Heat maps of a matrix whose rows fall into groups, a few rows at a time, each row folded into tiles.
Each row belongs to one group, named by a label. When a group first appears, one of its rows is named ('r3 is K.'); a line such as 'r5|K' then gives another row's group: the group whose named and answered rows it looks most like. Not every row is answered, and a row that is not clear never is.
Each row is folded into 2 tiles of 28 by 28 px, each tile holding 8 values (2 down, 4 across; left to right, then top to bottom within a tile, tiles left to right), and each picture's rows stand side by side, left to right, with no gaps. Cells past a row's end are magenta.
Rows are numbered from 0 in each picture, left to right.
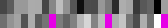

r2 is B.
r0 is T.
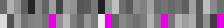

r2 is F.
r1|B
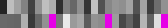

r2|B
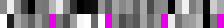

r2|B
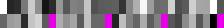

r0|F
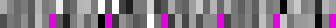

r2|F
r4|F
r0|F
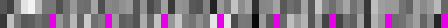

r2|B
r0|T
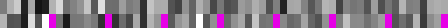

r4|T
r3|T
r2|F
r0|B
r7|F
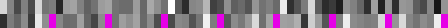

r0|F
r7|B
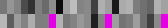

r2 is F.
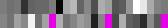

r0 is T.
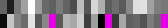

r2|T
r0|T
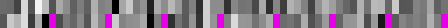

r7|F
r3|F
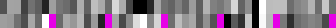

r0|B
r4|F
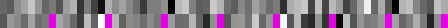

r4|T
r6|T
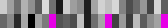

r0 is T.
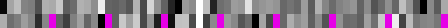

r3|T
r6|B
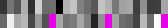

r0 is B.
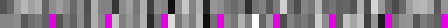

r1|F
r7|T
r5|F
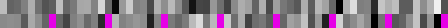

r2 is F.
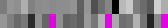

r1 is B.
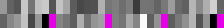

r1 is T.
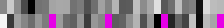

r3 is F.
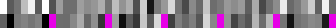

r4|B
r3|F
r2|B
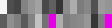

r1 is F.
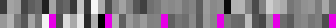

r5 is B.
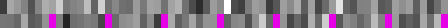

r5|B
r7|B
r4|F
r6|F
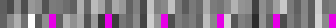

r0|T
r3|F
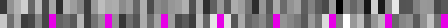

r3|B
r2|B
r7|F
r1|F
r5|B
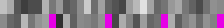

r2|T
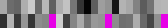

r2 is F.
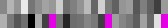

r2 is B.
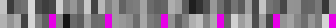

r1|B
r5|B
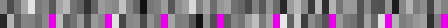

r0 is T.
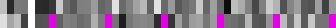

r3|T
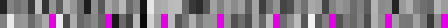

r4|B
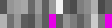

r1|F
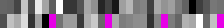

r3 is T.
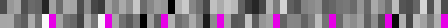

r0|B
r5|F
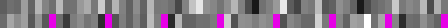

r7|B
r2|F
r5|F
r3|T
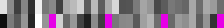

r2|F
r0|F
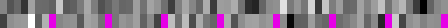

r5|B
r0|T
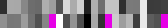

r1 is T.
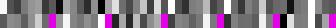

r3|F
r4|F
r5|T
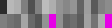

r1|B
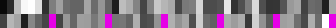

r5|B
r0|T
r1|T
